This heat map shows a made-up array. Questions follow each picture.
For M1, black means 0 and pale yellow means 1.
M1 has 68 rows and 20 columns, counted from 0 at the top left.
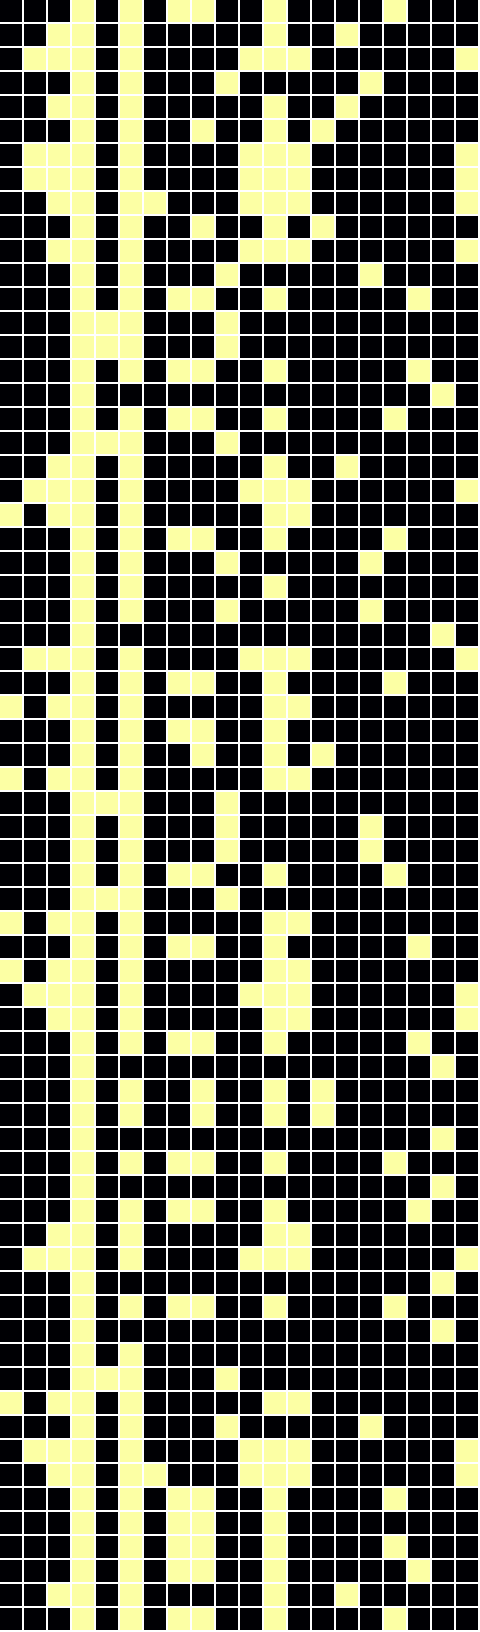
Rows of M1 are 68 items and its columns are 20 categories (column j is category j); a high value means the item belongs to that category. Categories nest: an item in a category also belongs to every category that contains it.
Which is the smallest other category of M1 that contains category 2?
11
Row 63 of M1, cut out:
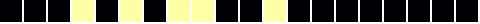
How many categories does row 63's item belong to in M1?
5
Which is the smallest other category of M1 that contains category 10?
19
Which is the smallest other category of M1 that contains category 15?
9
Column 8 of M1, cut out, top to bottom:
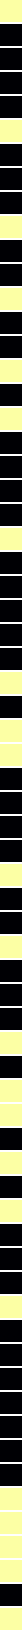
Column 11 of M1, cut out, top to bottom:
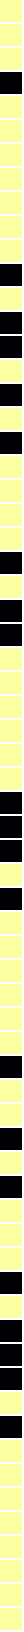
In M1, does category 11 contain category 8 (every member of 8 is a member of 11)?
yes
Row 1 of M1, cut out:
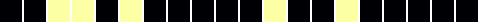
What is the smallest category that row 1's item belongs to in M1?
14
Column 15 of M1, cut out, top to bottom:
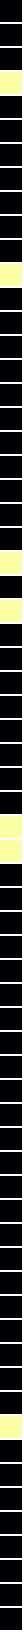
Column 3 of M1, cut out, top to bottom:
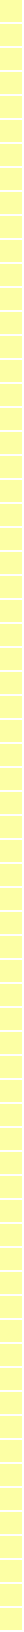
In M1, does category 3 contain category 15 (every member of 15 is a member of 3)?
yes
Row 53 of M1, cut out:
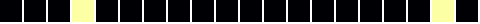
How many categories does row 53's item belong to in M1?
2
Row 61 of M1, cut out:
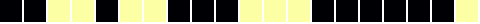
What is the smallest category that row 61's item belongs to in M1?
6
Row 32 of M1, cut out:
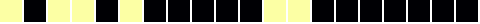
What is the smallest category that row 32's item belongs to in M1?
0
